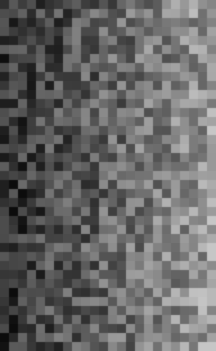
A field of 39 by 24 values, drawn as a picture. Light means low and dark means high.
Slope: up to the left. Stripes: none. Average level on the scale: 60%. Ninth with the lowest average: bottom right.
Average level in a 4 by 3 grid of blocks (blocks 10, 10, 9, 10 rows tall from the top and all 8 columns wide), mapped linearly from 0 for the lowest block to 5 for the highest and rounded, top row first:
531
531
530
530
